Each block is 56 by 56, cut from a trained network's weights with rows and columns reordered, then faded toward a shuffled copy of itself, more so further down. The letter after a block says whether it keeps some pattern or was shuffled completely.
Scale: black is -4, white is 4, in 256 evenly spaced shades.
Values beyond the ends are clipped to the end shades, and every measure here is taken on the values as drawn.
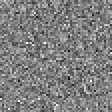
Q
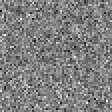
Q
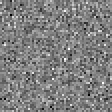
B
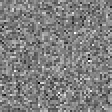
B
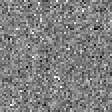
B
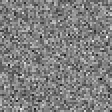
Q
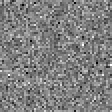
Q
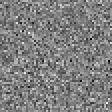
B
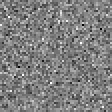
Q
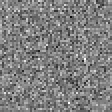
B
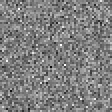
Q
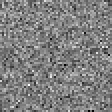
B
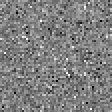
Q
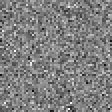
B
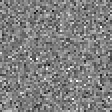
B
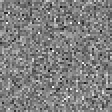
Q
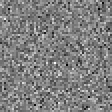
B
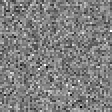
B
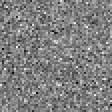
Q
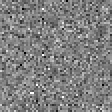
B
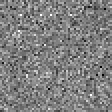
B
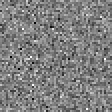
Q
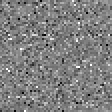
B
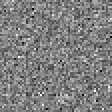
B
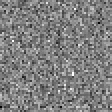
B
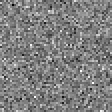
Q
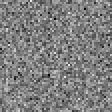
Q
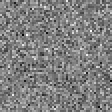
B
